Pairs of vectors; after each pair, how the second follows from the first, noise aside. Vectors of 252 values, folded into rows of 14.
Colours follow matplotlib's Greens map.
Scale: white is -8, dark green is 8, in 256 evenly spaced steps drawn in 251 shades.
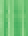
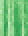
scaled up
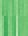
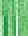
scaled up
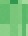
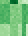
scaled up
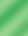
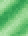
scaled up
